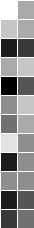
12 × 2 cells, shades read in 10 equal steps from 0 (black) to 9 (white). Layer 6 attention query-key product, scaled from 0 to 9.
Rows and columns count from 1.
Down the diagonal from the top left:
9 6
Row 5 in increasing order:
0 3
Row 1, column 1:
9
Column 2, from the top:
6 6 2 7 3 7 6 5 5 5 3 4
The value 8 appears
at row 8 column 1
